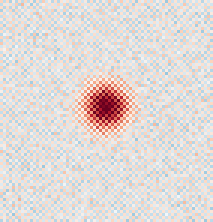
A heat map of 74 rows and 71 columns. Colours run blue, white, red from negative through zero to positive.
The centre is the ninth with the highest average. There is no overall slope. A single bump stands in the centre.
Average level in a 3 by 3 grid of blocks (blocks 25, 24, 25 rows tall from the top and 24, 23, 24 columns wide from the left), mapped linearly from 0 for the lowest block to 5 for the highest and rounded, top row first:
0 0 0 / 0 5 0 / 0 0 0
